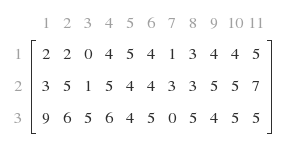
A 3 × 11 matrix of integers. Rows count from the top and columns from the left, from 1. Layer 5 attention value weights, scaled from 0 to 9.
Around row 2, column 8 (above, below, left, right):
3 5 3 5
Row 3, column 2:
6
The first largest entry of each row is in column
5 11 1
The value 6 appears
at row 3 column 2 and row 3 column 4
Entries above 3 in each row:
6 7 10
